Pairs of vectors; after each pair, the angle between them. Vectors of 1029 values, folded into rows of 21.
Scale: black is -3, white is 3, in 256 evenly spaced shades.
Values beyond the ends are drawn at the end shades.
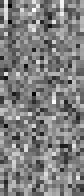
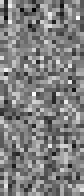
nearly opposite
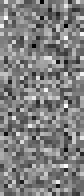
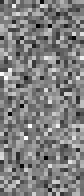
partly aligned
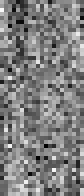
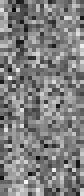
nearly parallel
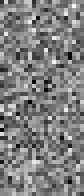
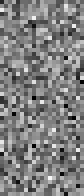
orthogonal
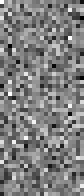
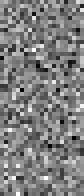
orthogonal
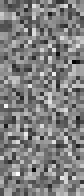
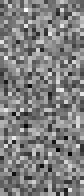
partly opposed
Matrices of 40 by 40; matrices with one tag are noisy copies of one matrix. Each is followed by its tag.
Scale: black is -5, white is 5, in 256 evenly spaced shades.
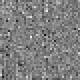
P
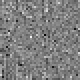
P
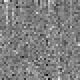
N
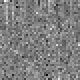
N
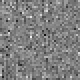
P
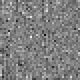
P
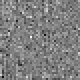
P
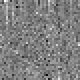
N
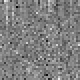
N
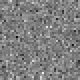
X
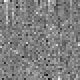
N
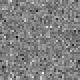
X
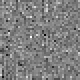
P
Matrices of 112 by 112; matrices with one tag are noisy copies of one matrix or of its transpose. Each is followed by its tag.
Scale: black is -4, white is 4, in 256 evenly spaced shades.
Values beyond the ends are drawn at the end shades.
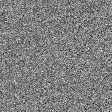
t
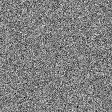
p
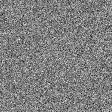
t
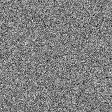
p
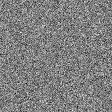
p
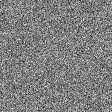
t
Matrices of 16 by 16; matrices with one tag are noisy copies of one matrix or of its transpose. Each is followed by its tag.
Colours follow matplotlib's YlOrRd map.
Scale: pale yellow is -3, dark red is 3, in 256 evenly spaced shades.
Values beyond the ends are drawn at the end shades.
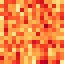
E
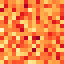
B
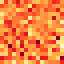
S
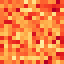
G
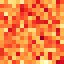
S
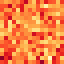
G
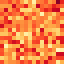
G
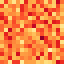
S
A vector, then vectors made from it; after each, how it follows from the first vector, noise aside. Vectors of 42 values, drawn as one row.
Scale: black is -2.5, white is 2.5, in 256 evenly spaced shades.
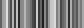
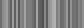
shrunk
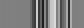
partly zeroed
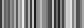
wrapped around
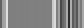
partly zeroed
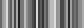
copied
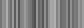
shrunk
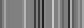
partly zeroed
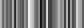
reversed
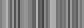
shrunk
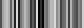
copied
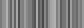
shrunk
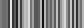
wrapped around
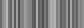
shrunk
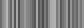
shrunk
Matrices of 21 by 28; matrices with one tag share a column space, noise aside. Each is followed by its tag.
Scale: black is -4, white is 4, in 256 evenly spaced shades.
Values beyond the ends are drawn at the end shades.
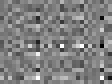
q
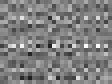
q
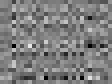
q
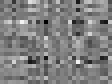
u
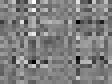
u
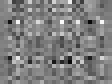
u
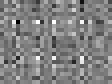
u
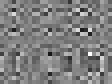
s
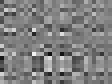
s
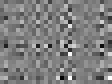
q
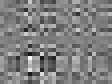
s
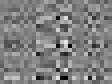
q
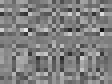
s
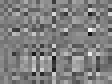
s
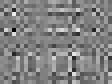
s
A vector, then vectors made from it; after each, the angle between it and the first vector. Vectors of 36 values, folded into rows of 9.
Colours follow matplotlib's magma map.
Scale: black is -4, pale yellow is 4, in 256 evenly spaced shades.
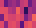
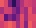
orthogonal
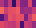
partly aligned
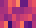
partly opposed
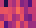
partly aligned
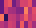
partly opposed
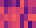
partly aligned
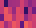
nearly parallel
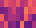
nearly opposite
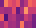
nearly opposite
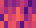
nearly parallel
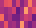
nearly opposite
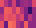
partly aligned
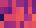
partly aligned
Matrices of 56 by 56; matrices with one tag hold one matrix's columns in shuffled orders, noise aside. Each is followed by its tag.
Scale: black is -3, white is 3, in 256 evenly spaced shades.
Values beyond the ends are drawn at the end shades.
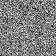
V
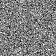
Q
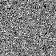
V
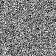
Q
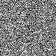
Q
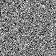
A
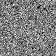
V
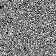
V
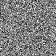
A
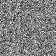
Q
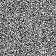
Q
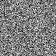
A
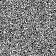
Q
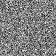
Q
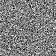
A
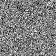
V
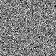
A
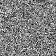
A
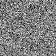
V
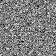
A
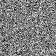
Q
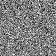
V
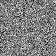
A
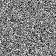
Q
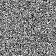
Q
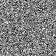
Q
